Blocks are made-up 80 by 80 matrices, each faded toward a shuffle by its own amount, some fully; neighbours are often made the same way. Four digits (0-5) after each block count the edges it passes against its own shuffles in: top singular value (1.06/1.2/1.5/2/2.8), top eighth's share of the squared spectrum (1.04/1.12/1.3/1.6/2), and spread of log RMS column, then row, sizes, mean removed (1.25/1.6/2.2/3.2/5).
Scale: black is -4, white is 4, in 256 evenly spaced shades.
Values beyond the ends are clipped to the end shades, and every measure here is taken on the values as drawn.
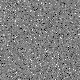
0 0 0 0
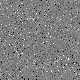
0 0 0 0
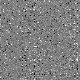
2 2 2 1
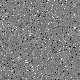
0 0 0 0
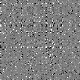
4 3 2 2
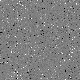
2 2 1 0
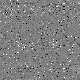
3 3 0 1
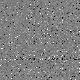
3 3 1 1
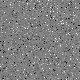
2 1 0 0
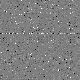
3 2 0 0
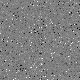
2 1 0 0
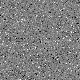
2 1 0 0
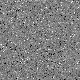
1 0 0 0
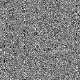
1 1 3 0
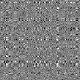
5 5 3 3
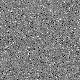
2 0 0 0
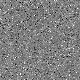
1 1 0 0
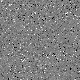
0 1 0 1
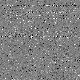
2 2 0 2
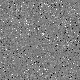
0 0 0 0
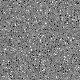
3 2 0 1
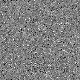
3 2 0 0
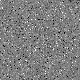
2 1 0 0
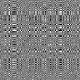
5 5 4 4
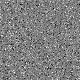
2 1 0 0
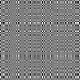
5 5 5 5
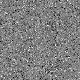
3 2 0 0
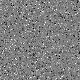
2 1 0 0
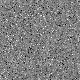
1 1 0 0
